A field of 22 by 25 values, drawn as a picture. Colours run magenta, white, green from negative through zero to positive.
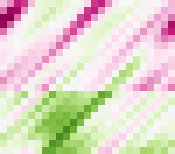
Histogram: bell-shaped. Seam: horizontal, 60% of the way down, the bottom part higher. Grain: diagonal, up to the right.
